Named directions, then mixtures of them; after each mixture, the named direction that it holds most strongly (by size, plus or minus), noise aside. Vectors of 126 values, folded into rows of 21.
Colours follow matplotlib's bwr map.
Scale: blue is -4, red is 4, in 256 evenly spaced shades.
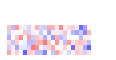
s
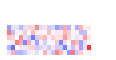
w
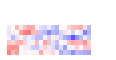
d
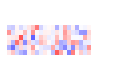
w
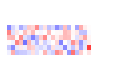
w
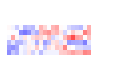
d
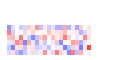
w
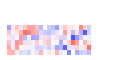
d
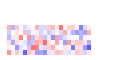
s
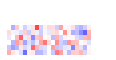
s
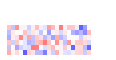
s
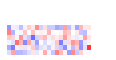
w
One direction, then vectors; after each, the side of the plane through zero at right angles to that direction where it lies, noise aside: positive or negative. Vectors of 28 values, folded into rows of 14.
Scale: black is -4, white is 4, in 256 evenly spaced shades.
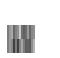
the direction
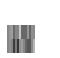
positive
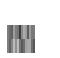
negative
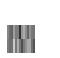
negative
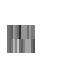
negative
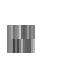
positive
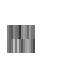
negative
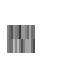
negative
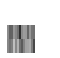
negative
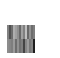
negative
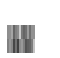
positive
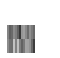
negative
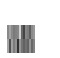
positive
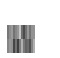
positive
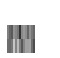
negative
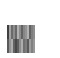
positive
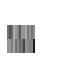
negative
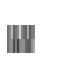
positive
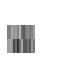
positive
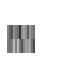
negative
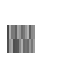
positive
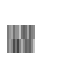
positive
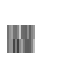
positive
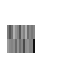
negative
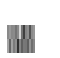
positive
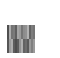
positive
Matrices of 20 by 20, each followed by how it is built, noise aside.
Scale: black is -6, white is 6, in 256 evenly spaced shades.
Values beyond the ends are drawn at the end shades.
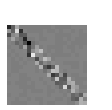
banded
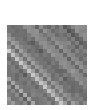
Toeplitz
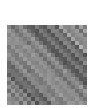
Toeplitz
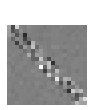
banded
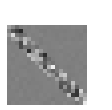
banded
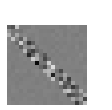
banded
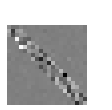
banded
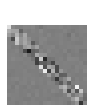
banded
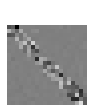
banded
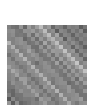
Toeplitz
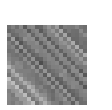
Toeplitz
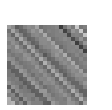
Toeplitz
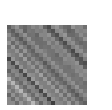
Toeplitz
